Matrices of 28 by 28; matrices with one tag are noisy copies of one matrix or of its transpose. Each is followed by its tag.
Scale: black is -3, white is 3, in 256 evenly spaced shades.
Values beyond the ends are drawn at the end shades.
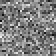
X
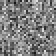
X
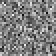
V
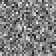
V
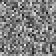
V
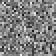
V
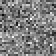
X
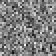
V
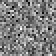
V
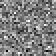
V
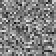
V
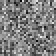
X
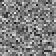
V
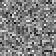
V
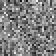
X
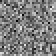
V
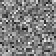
V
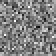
V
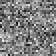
X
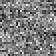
X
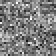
X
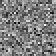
V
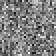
X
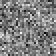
X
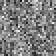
X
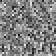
V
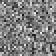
V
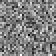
V
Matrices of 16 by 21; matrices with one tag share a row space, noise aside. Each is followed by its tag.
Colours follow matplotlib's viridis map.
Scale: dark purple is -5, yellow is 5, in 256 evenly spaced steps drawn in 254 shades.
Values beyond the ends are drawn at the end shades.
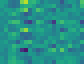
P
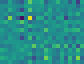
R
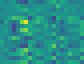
P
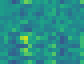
P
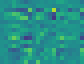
P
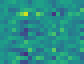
P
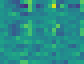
P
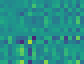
R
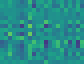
R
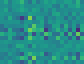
R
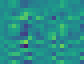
P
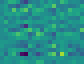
P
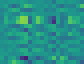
P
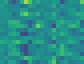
P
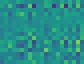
R
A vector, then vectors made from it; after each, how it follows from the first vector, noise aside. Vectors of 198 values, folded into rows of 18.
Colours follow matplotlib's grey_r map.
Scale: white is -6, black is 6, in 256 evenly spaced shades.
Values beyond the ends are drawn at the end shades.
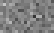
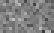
wrapped around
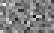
scaled up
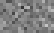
wrapped around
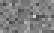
sign-scrambled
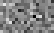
scaled up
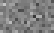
copied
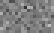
wrapped around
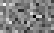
scaled up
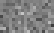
wrapped around
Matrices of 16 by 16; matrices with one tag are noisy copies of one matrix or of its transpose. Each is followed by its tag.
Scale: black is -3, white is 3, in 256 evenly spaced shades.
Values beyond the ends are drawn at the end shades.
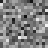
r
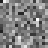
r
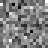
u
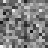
u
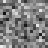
u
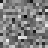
r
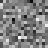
r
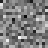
r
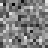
u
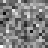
u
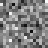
u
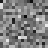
r
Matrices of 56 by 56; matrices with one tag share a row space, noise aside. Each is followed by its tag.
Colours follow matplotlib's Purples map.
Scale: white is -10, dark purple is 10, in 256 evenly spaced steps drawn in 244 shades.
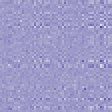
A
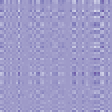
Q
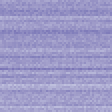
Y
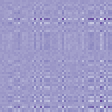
A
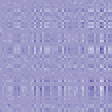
A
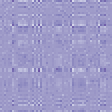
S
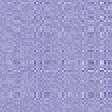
A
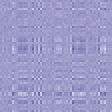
S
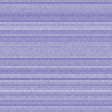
Y
